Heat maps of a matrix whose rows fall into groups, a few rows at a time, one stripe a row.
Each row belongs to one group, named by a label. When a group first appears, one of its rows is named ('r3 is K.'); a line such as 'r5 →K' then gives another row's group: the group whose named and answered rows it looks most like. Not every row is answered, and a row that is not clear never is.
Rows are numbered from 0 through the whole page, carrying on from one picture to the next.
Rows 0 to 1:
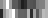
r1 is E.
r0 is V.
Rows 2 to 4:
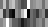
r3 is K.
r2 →E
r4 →V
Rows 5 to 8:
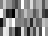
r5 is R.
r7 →E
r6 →K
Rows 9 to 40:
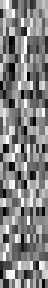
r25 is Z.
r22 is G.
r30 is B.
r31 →R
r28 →G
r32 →Z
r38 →B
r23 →E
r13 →K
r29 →E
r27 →K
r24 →V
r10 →E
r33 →E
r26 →E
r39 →E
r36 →V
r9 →V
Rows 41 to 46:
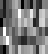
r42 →B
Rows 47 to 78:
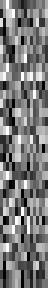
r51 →Z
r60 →K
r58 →K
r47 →V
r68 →Z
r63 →Z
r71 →Z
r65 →K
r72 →E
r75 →K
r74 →V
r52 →K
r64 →B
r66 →V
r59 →B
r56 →Z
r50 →B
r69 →E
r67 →K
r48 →E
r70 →R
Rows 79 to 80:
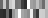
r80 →B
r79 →E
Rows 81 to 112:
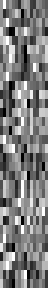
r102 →R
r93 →B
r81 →G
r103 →B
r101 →R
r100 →K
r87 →E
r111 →K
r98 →Z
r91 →B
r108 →K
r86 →E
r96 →G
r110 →V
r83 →V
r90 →K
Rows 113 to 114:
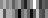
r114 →G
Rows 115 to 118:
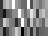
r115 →E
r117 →R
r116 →B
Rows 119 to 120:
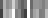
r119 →E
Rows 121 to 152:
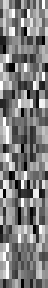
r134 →G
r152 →Z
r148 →V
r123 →R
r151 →V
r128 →K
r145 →G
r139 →E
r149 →G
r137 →Z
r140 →K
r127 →V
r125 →Z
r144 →G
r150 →V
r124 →E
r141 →R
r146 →B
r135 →V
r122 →E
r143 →R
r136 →V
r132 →B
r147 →B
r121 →R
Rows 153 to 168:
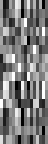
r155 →K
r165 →Z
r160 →B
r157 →K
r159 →E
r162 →R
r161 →E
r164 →G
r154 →Z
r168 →G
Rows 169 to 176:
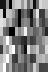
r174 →E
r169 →B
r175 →V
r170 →G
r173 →V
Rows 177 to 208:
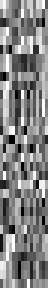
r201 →Z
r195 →Z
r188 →R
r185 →B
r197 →B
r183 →V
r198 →R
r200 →Z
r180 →V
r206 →G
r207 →G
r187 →R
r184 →V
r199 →Z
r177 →R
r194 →R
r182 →B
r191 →E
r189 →R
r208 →E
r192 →K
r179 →Z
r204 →E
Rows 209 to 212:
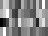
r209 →R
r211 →B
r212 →G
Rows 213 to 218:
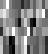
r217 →K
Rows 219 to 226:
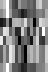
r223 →G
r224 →E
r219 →V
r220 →V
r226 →V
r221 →B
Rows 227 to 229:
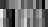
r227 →Z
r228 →K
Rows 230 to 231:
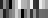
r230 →B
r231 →Z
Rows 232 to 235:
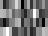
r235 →V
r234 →Z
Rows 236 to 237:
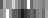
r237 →V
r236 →E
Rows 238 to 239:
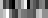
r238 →K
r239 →V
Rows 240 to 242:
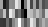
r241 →E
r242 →B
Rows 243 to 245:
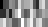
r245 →R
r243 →B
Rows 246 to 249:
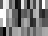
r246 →R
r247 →G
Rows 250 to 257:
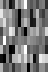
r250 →K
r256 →B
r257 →K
